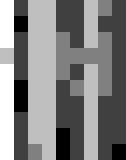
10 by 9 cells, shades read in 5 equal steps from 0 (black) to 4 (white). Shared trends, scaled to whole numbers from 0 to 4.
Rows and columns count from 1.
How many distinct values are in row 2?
4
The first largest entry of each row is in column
1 1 1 1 1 1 1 1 1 1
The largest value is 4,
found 9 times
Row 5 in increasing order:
1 1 1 2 2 3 3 3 4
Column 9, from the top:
1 1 1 1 1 1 1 1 1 0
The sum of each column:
39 7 29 30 11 12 29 15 9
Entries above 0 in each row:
9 8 9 9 9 8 8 9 8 7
